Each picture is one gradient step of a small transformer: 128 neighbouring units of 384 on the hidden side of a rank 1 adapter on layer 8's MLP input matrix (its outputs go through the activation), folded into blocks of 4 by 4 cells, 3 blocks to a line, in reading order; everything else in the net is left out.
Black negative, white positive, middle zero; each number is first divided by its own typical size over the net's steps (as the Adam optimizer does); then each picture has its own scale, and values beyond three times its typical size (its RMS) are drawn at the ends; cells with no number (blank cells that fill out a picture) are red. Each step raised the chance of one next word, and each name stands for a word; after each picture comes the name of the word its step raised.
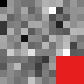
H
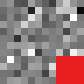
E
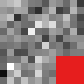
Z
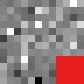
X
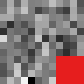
Z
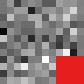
E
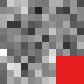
Z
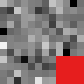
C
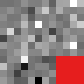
X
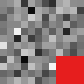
E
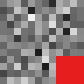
E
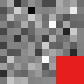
E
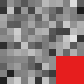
H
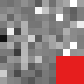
X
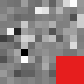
X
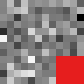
Z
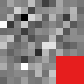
E
